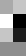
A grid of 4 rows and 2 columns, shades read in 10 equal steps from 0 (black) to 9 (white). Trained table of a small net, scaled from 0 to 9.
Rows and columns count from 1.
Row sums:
13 9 8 10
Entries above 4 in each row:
2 1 1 2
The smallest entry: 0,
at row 2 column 2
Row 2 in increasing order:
0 9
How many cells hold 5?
2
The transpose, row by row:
6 9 7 5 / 7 0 1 5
